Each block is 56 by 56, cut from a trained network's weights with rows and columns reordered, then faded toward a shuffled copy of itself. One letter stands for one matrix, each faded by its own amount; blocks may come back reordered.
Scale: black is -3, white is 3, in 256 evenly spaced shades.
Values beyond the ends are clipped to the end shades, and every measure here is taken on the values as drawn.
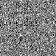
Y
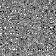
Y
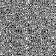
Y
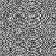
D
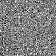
Y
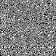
Y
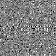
Y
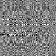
D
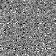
Y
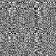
D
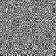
D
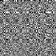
D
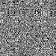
Y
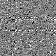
Y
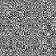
D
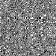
Y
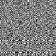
D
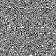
Y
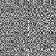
D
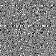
Y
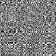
D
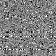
Y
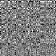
D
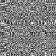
D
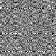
D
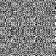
D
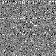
Y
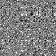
Y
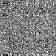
Y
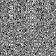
Y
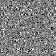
Y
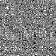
Y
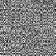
D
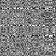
D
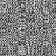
D
